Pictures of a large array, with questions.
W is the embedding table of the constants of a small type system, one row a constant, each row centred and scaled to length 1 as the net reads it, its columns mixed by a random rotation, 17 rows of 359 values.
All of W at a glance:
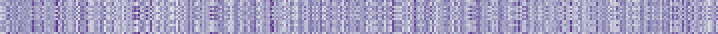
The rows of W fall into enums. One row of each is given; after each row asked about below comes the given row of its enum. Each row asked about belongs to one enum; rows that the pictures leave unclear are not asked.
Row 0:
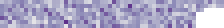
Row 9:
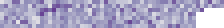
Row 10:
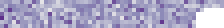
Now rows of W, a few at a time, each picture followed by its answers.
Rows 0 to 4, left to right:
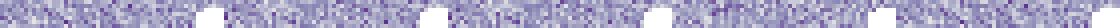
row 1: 10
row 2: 10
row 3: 9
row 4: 0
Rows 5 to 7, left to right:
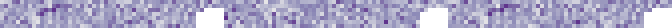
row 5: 9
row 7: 9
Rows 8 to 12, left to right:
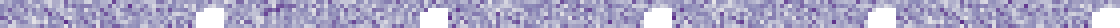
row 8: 0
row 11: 10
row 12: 0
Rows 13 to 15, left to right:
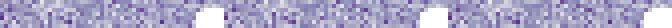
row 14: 10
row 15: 10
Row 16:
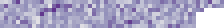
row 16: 9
